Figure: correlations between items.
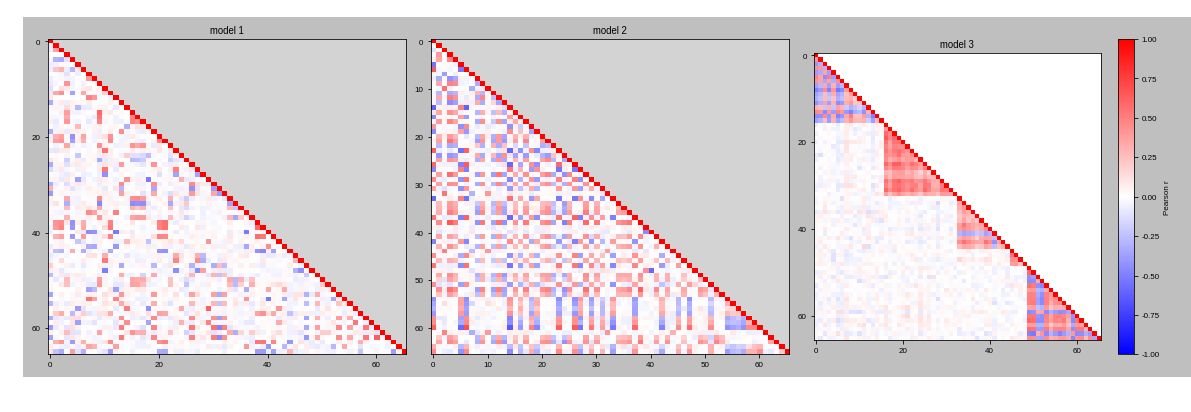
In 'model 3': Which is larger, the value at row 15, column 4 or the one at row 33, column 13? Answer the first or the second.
the first
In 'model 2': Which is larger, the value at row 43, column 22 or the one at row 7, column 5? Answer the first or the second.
the second
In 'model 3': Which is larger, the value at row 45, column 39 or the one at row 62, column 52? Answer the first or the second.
the first
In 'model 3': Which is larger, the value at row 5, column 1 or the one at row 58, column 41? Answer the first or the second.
the first
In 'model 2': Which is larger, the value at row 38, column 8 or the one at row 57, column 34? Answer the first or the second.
the second
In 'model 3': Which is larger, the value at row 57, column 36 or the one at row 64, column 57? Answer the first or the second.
the first
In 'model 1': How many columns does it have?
66
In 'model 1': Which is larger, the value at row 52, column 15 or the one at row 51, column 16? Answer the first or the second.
the second
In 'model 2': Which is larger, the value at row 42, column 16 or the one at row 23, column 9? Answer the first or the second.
the first
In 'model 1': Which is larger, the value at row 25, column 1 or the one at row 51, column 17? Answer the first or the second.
the second
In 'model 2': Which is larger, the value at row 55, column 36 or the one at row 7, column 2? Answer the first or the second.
the first
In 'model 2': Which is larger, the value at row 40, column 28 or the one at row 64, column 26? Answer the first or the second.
the second
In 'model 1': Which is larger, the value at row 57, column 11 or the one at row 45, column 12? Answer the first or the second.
the first
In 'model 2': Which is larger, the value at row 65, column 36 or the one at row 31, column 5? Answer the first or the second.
the first
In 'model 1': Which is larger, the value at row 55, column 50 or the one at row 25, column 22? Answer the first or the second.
the first
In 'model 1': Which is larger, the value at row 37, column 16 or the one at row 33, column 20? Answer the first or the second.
the first
